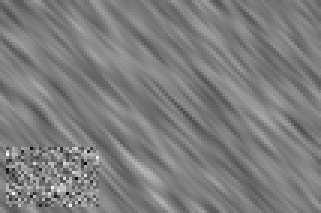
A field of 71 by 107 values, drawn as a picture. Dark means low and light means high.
Slope: none. Histogram: heavy tails on both sides. Grain: diagonal, down to the right. Odd patch: rougher, in the bottom left. Average level on the scale: 50%. Roughest part: bottom left.
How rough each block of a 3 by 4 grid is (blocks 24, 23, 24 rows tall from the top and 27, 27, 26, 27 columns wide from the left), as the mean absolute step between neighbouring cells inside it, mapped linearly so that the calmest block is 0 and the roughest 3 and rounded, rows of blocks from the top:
0000
0000
3100
